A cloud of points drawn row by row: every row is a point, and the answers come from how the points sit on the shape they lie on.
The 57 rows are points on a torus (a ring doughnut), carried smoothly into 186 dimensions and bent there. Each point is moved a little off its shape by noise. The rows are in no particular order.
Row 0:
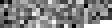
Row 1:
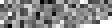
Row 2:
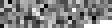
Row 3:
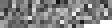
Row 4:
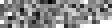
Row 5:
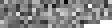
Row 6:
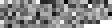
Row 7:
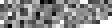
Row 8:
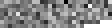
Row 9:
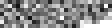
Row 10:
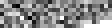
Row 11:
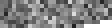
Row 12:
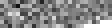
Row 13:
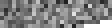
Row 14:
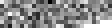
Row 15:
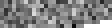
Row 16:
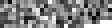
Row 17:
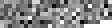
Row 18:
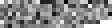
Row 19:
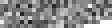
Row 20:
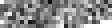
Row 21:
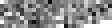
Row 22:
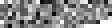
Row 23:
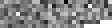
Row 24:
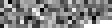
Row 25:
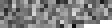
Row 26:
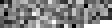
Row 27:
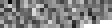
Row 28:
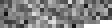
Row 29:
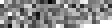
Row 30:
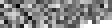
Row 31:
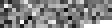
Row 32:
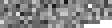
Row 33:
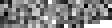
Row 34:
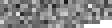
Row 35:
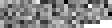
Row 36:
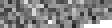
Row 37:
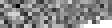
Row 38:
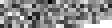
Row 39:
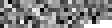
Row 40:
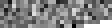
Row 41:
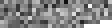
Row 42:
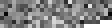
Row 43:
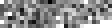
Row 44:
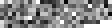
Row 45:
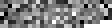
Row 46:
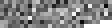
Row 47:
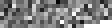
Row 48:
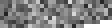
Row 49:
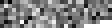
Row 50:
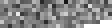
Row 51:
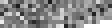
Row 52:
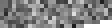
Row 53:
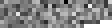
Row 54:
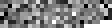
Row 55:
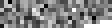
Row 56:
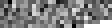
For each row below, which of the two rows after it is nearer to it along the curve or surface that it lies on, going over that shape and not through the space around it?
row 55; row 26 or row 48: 48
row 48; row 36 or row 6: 36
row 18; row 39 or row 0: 0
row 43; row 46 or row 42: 46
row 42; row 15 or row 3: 15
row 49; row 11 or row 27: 11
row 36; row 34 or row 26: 26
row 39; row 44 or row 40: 40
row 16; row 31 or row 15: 31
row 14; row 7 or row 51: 7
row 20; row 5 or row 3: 5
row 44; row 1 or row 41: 1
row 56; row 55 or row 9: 55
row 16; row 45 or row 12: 45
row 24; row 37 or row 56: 56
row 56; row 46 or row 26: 46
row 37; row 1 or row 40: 1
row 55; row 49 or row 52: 52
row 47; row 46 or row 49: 46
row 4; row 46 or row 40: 46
